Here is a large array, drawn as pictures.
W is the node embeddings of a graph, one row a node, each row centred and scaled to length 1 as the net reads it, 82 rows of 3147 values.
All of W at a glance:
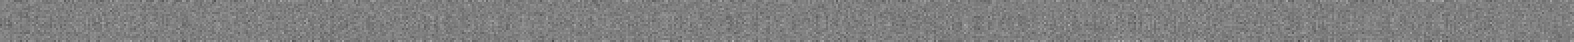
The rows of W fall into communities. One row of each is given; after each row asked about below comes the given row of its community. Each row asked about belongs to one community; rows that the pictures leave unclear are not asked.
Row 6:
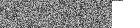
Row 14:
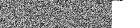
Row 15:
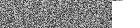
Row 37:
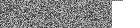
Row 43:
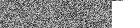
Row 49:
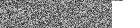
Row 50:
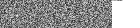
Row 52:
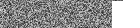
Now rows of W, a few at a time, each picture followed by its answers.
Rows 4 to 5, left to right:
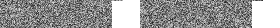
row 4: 50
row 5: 52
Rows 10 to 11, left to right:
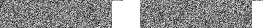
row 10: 37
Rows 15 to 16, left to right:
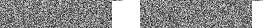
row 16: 15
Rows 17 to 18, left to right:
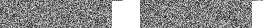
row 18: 37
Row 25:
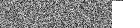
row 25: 6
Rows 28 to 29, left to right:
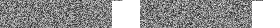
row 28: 50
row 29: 37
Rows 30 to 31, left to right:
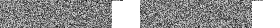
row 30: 14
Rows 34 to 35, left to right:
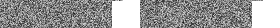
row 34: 43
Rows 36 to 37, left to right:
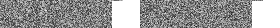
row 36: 15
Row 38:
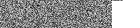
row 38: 15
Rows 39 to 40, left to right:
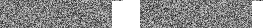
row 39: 43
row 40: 37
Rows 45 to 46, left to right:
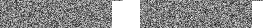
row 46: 15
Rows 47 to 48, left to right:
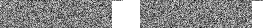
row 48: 6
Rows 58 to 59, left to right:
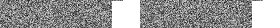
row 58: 43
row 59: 15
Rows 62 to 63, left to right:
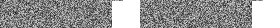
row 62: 37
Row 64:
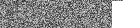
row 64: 49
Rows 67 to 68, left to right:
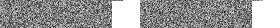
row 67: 52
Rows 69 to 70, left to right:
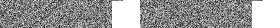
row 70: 14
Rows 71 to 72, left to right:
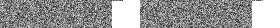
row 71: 52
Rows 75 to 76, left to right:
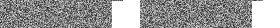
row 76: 52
